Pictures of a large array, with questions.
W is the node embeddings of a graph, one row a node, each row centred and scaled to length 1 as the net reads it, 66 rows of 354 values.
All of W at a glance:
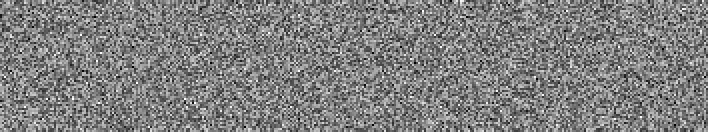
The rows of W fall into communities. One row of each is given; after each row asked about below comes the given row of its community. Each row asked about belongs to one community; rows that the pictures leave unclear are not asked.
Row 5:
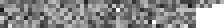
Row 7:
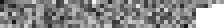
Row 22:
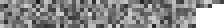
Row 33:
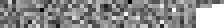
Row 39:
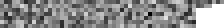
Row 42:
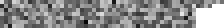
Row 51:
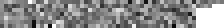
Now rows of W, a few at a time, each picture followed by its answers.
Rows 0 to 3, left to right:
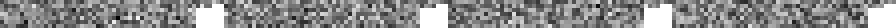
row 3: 51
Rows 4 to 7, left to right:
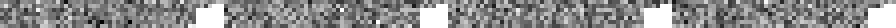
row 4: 51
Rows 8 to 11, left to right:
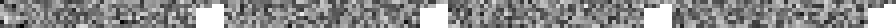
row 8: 51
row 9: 5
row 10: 7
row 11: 42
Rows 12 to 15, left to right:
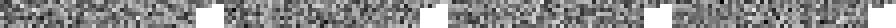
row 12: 39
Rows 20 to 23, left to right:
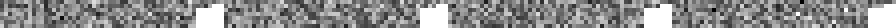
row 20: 7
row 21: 42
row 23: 33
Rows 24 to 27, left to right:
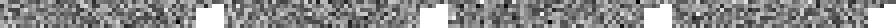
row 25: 5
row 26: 7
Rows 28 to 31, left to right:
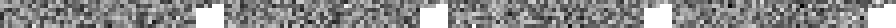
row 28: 42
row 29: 5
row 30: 42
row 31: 5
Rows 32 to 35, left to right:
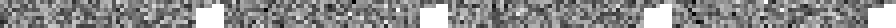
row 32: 42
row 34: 7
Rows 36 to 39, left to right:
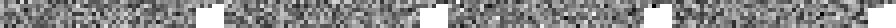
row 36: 22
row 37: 22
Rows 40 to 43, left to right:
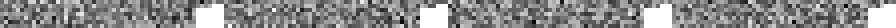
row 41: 33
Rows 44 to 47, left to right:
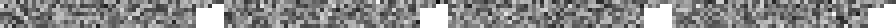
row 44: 22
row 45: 42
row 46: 5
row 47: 22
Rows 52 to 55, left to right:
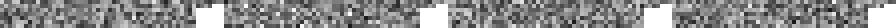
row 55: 22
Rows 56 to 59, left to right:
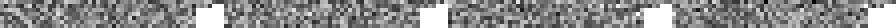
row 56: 22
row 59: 22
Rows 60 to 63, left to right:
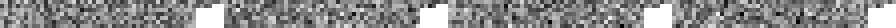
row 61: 42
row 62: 7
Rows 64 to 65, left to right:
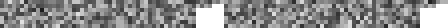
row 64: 5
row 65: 5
